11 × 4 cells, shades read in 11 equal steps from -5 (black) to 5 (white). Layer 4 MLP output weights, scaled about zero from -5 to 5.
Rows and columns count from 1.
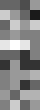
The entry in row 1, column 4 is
1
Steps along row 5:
up down down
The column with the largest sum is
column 2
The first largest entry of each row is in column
4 1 2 2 2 4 2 4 2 3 2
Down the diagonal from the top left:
-1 1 1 0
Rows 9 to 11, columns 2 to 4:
1 -3 -1 | -1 2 2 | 3 -1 1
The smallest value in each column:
-3 -1 -3 -4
